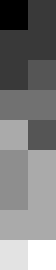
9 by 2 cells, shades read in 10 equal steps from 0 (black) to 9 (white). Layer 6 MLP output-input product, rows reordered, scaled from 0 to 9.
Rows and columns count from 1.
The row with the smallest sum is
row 1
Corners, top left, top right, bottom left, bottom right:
0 2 8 9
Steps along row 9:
up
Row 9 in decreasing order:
9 8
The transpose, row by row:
0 2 2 4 6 5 5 6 8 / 2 2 3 4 3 6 6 6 9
